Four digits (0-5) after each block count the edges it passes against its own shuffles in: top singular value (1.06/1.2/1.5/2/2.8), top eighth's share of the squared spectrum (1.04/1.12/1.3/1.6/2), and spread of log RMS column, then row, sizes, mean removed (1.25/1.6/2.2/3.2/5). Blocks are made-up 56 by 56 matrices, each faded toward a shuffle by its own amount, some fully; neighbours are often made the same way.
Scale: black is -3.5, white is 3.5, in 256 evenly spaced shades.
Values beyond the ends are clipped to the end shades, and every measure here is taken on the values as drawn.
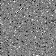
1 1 0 0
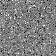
0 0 0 0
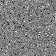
0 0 0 0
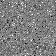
0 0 0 0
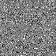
1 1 0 2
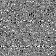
1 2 0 2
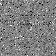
2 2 0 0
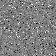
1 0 0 0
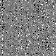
2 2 2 0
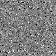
2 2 0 1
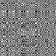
4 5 2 4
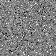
0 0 0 0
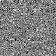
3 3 1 1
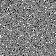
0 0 0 0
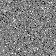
1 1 0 0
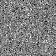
2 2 0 0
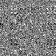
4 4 2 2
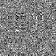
3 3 2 1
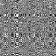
4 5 3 3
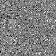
3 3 1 1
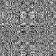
4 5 3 2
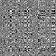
4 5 3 2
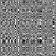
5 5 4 3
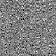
3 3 2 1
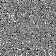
1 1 0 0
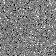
0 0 0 0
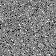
1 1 0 0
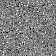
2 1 0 0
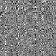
4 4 3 2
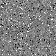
1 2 0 0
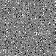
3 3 2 0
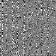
2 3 3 0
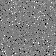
0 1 0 0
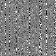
2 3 4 0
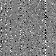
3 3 2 0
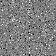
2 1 1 0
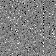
2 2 2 0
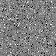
2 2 0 0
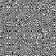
4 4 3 2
